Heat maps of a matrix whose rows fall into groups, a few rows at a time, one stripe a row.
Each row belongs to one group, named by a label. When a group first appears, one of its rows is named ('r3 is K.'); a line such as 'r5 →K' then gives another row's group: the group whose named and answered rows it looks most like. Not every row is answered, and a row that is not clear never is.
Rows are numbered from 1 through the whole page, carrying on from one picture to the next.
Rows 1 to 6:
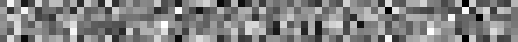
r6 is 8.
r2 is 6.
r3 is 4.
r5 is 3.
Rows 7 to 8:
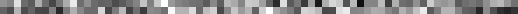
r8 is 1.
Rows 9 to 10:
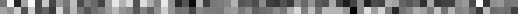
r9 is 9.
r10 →4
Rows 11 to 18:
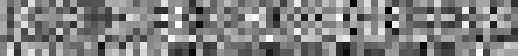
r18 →9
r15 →4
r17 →9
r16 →1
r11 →4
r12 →6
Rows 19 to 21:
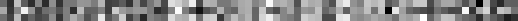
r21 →1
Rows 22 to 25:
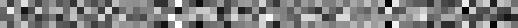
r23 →8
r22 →6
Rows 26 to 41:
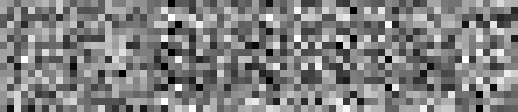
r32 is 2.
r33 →9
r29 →8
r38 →6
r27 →4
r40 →3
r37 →9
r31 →4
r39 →4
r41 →1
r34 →6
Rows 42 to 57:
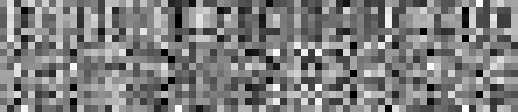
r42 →9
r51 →3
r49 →2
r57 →6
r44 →8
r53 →9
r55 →4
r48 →4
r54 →2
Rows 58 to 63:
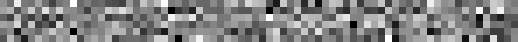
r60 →1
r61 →4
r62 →2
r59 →9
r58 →3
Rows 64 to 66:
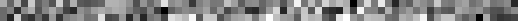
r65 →2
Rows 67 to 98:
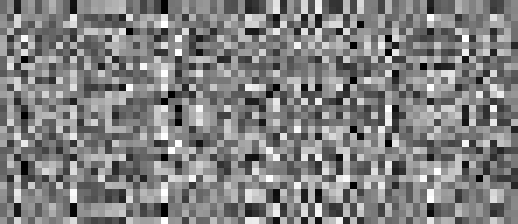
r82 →8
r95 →3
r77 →8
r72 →6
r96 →2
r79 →3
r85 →4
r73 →4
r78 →4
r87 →6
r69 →3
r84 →8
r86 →3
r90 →8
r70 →3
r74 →6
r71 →2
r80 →9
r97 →2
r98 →3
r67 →2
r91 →8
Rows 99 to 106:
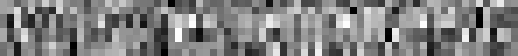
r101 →1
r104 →6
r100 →4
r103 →6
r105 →2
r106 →2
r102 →1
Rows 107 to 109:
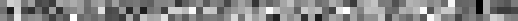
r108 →1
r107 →4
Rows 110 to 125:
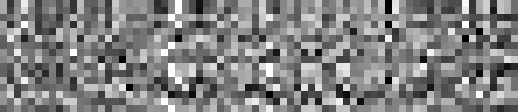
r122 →2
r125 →1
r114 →4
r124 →3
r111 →6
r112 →1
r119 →1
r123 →9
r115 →8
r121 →6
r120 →1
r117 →3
